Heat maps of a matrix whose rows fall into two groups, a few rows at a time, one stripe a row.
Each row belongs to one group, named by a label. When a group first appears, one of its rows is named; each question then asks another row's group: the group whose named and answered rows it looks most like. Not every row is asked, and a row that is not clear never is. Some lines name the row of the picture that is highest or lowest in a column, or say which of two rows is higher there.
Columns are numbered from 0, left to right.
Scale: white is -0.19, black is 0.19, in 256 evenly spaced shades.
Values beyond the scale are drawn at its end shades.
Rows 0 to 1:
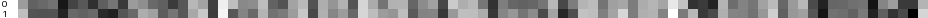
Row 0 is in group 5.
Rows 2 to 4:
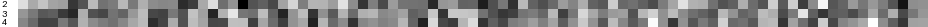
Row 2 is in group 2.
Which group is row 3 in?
5
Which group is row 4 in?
5
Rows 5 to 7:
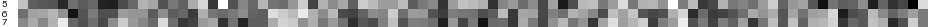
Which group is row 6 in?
2
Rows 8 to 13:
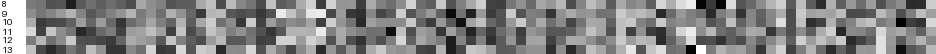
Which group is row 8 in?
5
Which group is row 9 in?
2
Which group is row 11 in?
2
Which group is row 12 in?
2
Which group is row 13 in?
5
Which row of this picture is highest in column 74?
11
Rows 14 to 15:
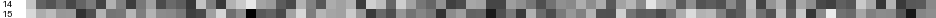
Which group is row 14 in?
5
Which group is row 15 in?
2
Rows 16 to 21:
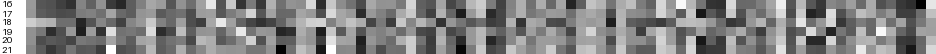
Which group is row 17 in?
5
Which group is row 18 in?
2
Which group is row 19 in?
5
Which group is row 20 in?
5
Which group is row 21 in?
5
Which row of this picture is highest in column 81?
18
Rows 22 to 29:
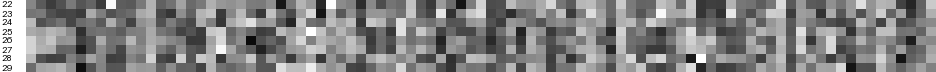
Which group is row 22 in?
5
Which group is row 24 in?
5
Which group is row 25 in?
2
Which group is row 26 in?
2
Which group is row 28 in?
5
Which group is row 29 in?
2
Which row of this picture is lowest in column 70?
23
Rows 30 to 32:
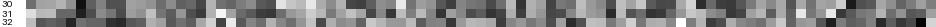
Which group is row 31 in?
2
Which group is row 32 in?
5
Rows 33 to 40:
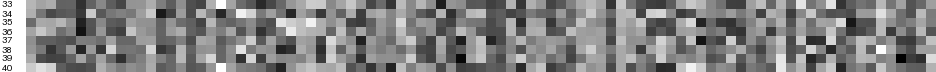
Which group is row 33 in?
2
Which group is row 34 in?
5
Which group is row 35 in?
2
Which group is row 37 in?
5
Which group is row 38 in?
5
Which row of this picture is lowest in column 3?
35
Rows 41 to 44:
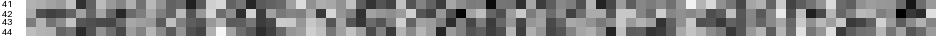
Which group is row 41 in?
2
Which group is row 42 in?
5
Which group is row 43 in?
2
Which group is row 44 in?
2
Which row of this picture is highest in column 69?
43
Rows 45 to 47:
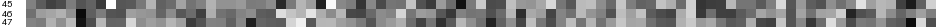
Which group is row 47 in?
2
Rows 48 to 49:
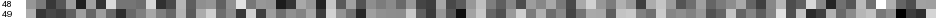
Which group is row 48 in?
5
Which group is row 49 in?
5
